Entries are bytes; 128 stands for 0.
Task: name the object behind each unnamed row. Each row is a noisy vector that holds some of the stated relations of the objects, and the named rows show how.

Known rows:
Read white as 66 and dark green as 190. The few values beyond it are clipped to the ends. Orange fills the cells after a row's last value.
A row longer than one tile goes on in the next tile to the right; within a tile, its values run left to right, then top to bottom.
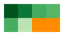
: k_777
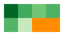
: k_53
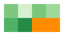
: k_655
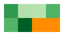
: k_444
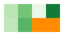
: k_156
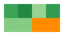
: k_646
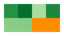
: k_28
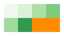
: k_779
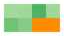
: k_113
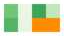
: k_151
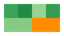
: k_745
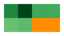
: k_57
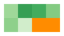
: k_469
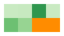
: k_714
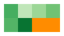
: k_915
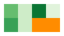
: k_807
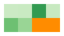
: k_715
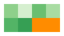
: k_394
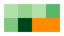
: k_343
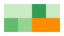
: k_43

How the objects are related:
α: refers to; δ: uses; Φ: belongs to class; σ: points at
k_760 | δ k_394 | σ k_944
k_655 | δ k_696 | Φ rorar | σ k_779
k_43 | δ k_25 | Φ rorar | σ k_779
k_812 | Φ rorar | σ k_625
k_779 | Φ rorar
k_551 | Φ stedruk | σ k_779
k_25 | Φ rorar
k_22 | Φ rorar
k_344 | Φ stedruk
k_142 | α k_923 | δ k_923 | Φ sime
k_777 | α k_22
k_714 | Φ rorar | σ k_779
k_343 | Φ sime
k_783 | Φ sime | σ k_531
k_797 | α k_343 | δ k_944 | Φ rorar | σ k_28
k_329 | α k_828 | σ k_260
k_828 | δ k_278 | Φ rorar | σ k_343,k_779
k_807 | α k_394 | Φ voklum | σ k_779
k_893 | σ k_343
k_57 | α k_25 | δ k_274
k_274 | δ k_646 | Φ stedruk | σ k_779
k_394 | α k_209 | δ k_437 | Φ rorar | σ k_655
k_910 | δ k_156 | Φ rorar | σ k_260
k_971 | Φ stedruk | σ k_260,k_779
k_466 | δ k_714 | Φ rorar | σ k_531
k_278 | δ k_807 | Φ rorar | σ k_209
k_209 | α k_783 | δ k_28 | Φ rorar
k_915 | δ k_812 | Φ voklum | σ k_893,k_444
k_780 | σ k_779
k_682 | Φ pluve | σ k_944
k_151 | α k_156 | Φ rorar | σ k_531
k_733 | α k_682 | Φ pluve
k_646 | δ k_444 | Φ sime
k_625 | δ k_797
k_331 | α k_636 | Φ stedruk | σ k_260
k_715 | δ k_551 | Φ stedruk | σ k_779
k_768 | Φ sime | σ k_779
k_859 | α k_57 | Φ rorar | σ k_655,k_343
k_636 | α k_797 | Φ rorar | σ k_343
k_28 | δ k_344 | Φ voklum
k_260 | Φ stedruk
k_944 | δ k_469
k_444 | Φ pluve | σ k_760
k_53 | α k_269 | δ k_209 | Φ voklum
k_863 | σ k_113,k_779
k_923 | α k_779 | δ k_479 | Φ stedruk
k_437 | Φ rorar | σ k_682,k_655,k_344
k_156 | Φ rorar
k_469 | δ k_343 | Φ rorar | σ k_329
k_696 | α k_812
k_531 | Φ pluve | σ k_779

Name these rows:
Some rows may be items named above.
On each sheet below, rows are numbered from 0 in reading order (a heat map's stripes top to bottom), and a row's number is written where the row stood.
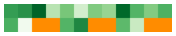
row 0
k_331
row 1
k_437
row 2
k_142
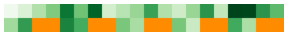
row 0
k_779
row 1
k_859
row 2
k_466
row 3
k_971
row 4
k_733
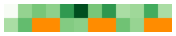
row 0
k_783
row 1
k_797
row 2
k_531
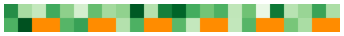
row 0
k_944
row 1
k_394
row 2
k_812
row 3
k_53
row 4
k_156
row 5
k_466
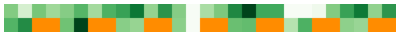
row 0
k_655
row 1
k_682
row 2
k_278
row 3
k_329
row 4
k_57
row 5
k_828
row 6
k_278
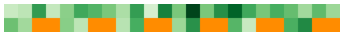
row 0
k_863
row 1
k_260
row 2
k_269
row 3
k_25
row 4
k_53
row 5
k_636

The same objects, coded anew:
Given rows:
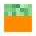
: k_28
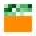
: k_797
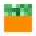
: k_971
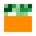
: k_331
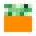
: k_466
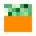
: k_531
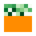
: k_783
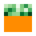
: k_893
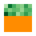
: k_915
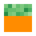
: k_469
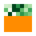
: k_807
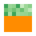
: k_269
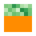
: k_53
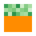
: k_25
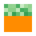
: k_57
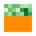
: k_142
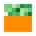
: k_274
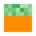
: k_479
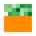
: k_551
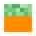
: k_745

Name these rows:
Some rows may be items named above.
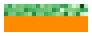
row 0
k_469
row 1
k_469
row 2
k_466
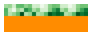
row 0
k_437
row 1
k_859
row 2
k_859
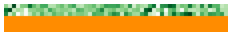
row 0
k_343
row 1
k_113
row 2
k_344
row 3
k_863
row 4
k_25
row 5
k_636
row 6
k_682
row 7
k_944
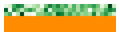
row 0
k_394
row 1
k_655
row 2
k_812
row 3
k_151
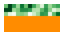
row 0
k_331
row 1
k_779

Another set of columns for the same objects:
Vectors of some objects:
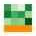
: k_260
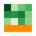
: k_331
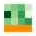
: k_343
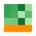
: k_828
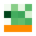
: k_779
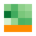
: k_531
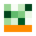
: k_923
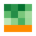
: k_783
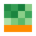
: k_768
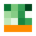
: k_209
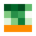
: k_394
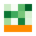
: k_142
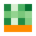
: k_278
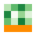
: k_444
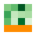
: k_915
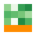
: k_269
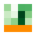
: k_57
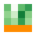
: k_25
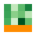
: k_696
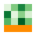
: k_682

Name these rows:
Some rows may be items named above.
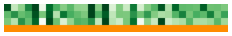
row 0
k_469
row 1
k_797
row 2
k_531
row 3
k_636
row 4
k_859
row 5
k_437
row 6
k_971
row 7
k_971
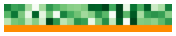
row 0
k_807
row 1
k_944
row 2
k_113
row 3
k_394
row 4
k_797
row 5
k_329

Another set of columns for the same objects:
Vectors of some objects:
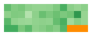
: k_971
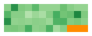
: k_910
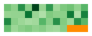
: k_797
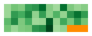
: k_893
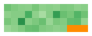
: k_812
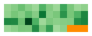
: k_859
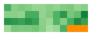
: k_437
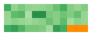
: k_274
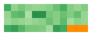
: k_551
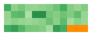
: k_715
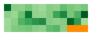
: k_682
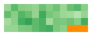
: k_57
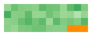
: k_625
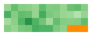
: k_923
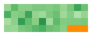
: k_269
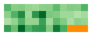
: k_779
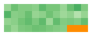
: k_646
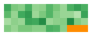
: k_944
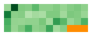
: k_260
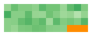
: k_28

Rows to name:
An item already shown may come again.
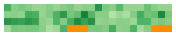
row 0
k_437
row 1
k_910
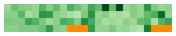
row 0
k_142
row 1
k_331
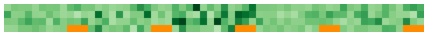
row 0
k_344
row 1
k_531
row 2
k_394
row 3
k_469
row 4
k_944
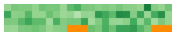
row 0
k_344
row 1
k_828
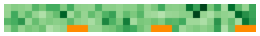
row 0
k_466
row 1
k_25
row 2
k_636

